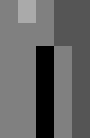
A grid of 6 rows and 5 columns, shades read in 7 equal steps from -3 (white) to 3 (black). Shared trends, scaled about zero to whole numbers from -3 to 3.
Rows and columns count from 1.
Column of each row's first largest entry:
4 4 3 3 3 3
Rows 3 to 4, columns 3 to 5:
3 0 1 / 3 0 1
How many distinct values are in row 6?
3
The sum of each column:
0 -1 12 2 6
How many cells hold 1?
8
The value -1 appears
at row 1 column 2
